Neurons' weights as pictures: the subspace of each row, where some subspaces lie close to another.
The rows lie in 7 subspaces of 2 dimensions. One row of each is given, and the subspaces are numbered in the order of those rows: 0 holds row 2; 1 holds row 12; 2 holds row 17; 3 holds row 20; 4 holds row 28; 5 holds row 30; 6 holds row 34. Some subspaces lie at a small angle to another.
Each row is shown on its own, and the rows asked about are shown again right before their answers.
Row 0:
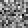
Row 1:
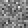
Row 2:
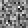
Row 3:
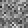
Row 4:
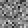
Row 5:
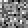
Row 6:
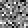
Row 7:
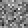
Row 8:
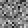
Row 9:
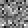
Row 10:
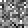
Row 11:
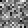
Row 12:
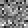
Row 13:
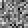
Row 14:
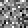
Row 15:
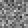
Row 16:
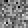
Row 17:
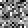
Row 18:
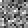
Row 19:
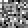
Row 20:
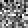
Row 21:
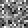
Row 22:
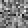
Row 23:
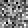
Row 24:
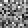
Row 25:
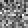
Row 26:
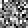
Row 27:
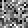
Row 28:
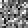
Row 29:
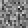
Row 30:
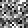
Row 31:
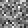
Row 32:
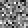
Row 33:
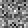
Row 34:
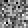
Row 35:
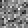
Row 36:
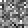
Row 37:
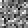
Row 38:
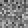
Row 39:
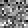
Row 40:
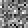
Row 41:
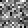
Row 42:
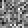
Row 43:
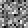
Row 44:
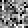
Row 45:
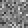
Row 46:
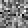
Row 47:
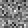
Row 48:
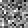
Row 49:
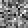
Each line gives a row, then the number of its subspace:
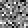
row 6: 0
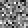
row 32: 0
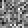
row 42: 0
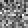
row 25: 3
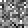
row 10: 2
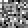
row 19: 1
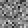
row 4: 5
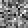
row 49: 3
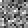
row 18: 4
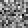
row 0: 3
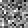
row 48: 4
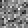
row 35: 4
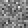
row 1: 6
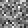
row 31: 5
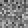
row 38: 4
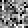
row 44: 2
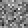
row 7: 3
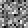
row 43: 1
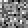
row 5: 1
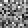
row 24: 4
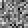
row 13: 0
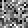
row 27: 5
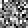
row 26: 5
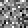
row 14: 2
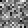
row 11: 2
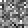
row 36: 2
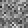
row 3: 5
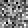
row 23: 6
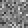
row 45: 0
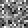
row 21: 1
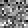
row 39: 1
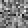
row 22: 3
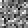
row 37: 4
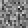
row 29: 0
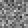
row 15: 3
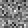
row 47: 6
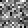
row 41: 2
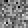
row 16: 6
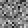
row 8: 5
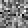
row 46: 3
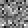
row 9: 1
